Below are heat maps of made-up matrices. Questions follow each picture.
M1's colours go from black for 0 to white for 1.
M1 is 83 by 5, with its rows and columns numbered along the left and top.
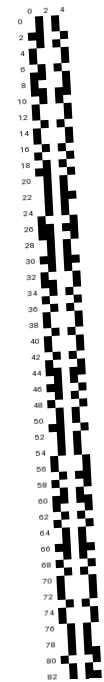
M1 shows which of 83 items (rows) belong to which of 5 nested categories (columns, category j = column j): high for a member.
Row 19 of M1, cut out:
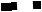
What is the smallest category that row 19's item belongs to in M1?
3
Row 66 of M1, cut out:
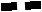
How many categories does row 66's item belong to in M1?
1
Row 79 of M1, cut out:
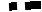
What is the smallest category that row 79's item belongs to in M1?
0
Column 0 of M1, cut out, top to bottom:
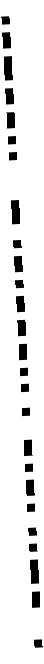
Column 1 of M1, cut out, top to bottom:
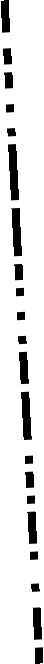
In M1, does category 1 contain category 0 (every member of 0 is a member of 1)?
no
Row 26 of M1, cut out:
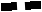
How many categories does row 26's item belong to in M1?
1
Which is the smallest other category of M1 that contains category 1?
3
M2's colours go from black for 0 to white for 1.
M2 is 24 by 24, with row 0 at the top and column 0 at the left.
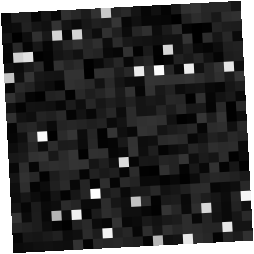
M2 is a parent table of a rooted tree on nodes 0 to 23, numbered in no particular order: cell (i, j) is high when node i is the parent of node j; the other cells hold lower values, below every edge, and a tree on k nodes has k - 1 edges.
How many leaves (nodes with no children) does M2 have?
13
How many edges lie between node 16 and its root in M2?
2
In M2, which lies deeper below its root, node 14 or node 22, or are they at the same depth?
node 14
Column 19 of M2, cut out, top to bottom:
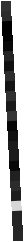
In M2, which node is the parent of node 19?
20
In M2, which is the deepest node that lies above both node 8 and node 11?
6
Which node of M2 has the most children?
6
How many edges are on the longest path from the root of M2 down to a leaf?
3
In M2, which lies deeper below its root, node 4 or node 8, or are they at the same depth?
node 8
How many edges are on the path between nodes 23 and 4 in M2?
3
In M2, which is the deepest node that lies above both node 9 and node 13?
6
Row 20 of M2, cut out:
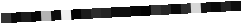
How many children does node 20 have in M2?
3
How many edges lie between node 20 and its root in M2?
0
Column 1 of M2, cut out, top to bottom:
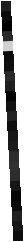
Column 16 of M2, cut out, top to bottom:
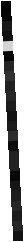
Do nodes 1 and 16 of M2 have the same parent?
yes
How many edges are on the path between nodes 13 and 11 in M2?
3
